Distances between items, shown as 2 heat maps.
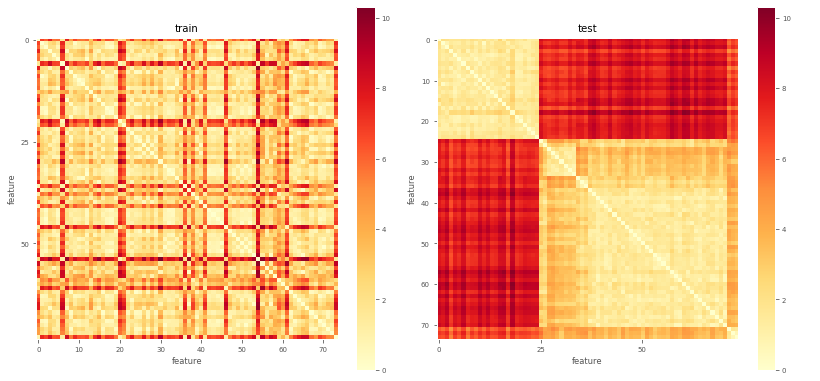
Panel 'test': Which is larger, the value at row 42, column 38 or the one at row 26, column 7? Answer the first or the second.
the second
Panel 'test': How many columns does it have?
74
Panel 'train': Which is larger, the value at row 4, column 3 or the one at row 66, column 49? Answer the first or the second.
the second
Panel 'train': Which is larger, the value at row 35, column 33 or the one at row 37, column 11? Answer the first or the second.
the second
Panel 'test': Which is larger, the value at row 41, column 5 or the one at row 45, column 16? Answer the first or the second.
the second
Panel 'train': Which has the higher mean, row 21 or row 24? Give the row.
21
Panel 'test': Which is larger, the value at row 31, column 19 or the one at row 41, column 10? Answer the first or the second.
the second
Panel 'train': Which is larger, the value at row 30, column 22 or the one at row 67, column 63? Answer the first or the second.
the first
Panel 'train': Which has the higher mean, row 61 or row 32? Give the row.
61
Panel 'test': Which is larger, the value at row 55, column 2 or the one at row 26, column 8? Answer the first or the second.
the first
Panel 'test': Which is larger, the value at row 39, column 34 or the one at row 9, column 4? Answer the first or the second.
the first
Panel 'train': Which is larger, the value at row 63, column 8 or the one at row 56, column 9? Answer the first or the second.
the second
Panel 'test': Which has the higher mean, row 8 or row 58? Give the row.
8
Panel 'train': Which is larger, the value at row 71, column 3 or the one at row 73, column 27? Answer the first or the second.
the second
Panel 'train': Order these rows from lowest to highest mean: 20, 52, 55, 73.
52, 55, 73, 20
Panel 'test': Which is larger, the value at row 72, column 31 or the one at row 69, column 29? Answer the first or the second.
the first
